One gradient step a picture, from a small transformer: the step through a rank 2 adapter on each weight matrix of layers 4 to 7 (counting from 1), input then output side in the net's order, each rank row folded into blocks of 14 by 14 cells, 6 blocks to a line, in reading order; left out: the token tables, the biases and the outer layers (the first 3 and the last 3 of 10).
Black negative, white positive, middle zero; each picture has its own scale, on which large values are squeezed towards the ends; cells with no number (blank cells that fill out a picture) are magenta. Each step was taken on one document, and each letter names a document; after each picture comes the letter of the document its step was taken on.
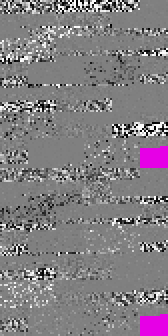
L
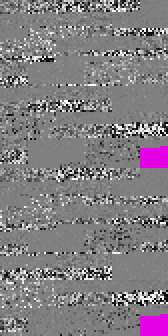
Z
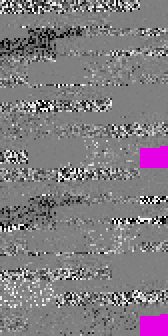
L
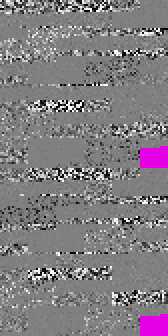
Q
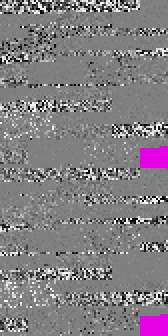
L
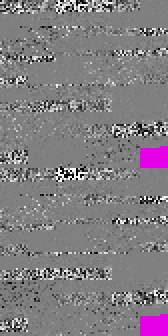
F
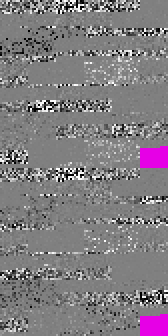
F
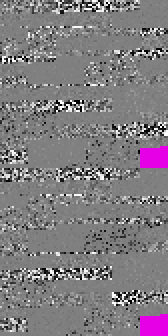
Q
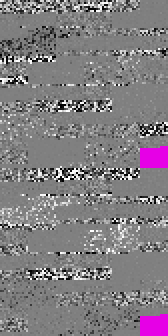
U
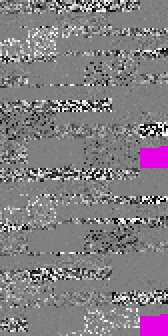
Q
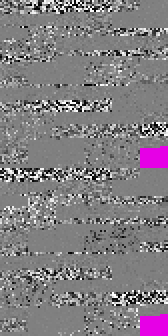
Q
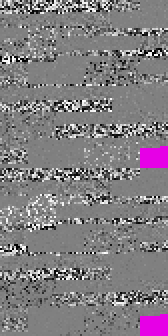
Q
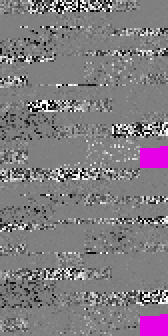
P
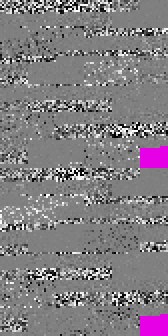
Z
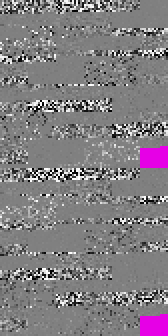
P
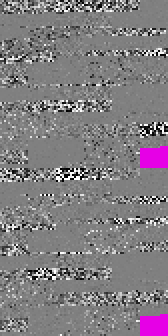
U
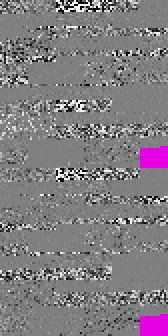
U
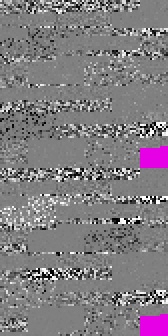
Q
